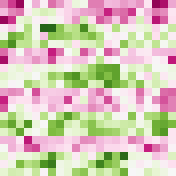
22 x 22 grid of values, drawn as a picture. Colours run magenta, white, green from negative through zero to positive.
Stripes: horizontal, repeating 4 times. Ninth with the lowest average: top right. Grain: streaks across. Average level on the scale: 50%.
